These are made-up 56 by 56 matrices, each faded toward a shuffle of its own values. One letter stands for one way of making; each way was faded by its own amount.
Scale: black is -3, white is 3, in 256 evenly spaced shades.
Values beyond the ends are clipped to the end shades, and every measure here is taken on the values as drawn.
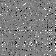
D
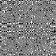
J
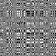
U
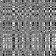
U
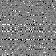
J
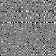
J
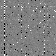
D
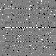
J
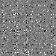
D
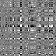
U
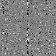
D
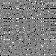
J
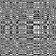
U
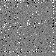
D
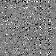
D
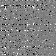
D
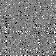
D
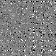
D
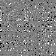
D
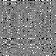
J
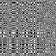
U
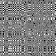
U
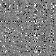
D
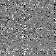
D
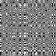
U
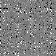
D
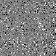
D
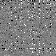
D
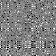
J
